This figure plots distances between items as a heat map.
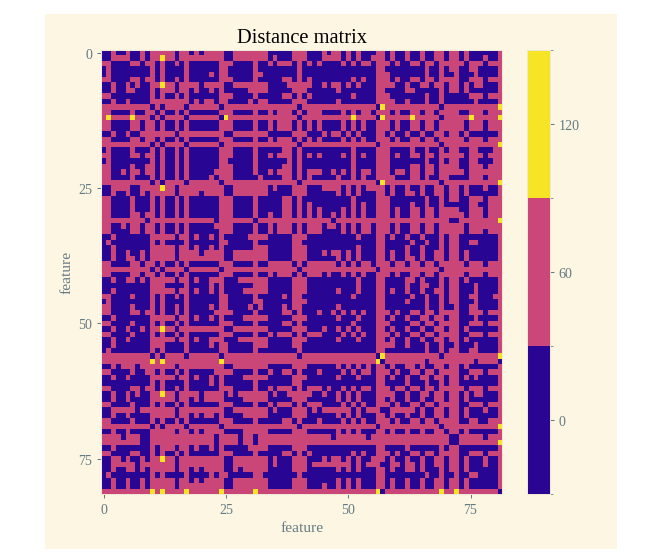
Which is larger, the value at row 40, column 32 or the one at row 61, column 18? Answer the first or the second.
the first
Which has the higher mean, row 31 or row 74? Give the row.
31
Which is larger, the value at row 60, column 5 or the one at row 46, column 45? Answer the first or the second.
the first
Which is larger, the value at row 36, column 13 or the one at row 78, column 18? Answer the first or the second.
the first
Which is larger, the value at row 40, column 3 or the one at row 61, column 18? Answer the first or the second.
the first
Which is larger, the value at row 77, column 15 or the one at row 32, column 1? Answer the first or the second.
the second
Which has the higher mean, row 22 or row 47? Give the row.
22
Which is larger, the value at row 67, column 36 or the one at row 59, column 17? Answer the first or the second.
the second
